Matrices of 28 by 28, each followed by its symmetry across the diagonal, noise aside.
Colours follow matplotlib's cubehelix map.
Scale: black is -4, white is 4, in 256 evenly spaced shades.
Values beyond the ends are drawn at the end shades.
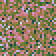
neither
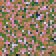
neither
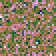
neither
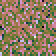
neither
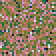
antisymmetric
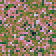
symmetric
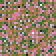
symmetric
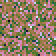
antisymmetric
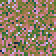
neither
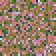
symmetric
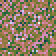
symmetric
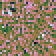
antisymmetric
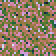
antisymmetric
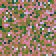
neither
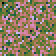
symmetric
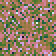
antisymmetric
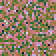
neither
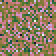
antisymmetric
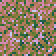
symmetric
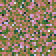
antisymmetric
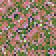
symmetric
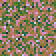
symmetric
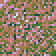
symmetric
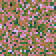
neither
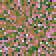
antisymmetric
